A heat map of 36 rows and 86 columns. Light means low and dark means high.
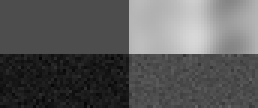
It is made of 2 by 2 panels. Panel 1,1: high, flat. Panel 1,2: low, smooth. Panel 2,1: very high, fine-grained, faint in contrast. Panel 2,2: high, fine-grained, faint in contrast.
